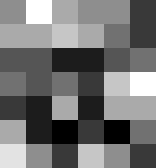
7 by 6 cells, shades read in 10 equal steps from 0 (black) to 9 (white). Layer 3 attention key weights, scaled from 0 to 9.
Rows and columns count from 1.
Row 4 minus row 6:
-2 2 4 0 7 5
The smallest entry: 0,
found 2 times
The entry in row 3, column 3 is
1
